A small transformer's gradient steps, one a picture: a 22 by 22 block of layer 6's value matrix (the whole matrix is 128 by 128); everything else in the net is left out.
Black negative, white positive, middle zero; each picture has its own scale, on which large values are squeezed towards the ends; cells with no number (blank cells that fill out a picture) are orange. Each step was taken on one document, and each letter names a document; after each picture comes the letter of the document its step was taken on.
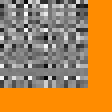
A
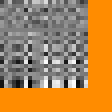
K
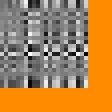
K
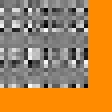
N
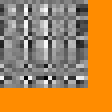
A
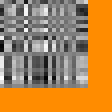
A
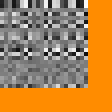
K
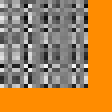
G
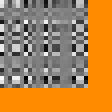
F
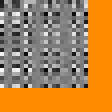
G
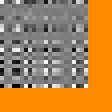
F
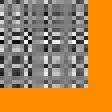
F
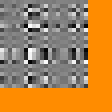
N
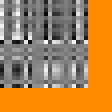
F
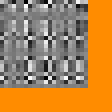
A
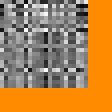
A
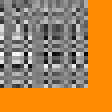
F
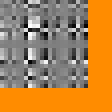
N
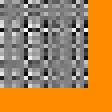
N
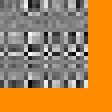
K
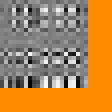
K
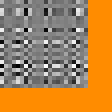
F
